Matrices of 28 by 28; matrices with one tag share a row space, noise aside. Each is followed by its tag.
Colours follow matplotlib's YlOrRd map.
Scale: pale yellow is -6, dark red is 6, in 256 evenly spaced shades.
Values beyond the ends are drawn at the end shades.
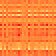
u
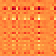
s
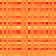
u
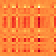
s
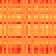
u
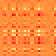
s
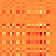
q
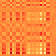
q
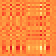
q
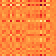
q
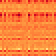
u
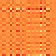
q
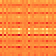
u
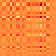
q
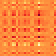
s
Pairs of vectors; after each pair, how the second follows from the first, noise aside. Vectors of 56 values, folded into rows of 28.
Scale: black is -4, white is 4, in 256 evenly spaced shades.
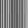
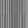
shrunk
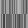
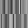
shuffled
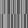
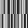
scaled up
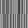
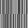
copied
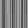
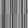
copied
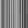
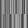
sign-scrambled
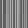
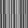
copied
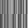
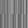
shrunk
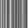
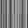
negated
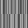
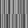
reversed
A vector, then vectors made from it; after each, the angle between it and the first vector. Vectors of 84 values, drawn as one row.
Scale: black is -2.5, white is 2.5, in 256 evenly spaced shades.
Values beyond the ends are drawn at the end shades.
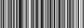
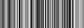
partly aligned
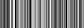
partly opposed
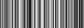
nearly opposite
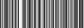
nearly opposite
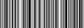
nearly opposite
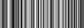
orthogonal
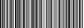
orthogonal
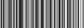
nearly parallel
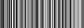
partly aligned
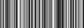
orthogonal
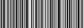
partly aligned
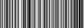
nearly opposite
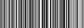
orthogonal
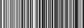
orthogonal
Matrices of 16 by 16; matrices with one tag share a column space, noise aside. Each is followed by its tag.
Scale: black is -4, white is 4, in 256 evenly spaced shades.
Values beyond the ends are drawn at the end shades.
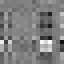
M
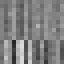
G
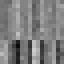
G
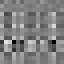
M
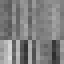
G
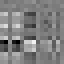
M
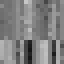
G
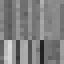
G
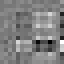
M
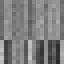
G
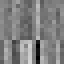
G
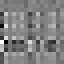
M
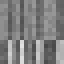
G
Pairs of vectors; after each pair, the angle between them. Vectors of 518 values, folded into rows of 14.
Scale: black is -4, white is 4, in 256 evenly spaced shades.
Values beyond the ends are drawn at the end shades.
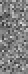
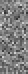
orthogonal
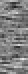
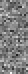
partly aligned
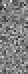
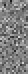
nearly opposite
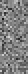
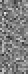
nearly opposite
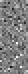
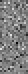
nearly opposite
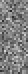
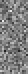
nearly opposite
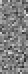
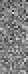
partly opposed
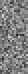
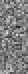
partly opposed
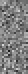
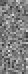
nearly opposite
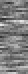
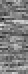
nearly parallel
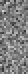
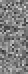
orthogonal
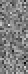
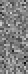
nearly parallel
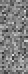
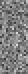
orthogonal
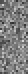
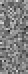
partly opposed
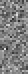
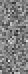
orthogonal
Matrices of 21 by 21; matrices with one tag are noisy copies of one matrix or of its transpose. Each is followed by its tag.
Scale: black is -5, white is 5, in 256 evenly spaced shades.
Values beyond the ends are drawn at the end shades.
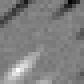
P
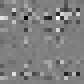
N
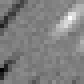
P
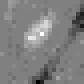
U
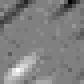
P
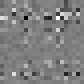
N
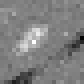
U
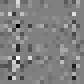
N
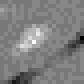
U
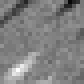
P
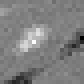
U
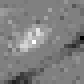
U
